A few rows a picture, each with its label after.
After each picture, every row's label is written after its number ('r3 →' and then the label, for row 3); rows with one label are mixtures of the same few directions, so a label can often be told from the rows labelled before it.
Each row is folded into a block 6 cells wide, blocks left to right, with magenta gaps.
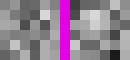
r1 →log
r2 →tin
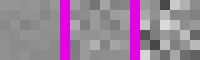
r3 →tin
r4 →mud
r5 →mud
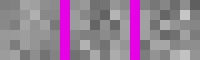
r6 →log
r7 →log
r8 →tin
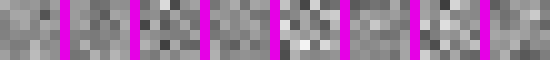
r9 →log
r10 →log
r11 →mud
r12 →mud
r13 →mud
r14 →tin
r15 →mud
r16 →log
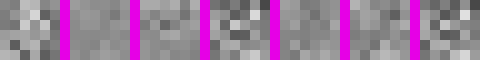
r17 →log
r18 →log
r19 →tin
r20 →tin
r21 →log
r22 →log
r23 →tin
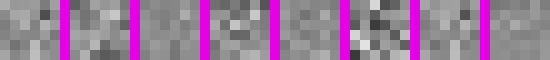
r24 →log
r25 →log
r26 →log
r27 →tin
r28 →tin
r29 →mud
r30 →log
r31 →tin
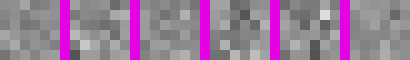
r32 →mud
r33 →mud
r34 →tin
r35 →log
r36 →log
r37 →log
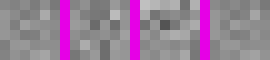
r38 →tin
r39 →log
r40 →tin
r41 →tin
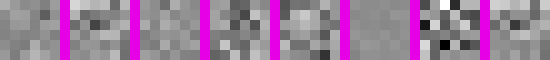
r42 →log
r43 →tin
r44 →mud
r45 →log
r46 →tin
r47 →mud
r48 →mud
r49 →tin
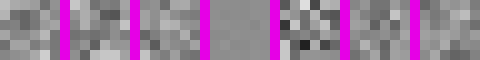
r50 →tin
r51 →log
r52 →mud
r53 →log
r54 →mud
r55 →log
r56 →log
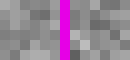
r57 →log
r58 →mud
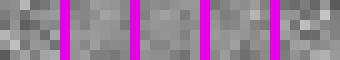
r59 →mud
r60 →log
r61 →tin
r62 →log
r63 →tin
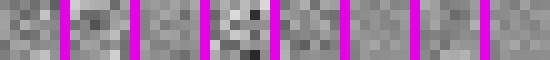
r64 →tin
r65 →tin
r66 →tin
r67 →tin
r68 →mud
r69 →mud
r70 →log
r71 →mud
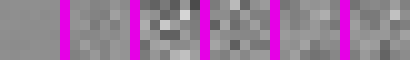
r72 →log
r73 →log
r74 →tin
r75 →mud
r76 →log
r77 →log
